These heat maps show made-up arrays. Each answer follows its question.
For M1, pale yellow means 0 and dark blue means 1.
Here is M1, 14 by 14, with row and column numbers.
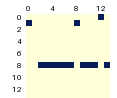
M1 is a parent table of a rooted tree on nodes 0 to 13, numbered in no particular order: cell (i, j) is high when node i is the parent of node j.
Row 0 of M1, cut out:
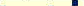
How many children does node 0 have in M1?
1
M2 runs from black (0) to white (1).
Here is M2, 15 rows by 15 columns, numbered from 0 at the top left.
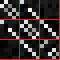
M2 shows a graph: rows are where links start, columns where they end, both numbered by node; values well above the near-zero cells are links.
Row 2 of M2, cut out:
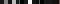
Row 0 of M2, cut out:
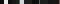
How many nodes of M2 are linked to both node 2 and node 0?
1
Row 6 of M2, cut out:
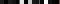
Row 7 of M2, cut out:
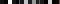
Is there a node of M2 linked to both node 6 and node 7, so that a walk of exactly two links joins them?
no
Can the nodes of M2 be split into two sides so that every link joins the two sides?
yes
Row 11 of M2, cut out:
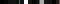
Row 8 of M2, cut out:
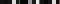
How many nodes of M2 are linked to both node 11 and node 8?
0
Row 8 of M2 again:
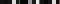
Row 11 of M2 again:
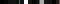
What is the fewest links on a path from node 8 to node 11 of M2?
3
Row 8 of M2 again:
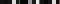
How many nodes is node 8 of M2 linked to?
4
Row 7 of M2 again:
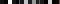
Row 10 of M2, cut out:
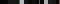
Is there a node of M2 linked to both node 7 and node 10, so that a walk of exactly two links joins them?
no
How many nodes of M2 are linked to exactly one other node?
0
